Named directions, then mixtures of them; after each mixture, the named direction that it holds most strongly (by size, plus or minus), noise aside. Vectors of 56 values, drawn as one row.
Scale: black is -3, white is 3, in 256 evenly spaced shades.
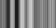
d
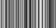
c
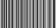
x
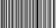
x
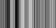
d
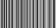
x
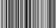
c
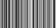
x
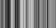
d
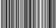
c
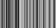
x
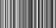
x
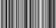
c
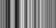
d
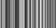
c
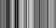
d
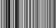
d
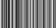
x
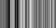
d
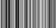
c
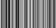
x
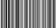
x
